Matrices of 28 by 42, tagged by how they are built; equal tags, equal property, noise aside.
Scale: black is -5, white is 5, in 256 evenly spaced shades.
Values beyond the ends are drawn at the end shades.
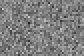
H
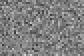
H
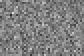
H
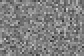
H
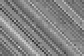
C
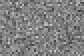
H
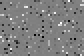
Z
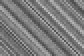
C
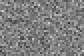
H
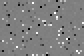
Z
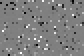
Z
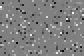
Z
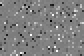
Z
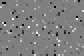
Z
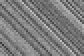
C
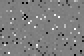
Z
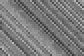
C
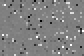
Z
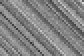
C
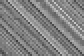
C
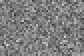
H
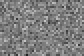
H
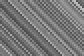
C
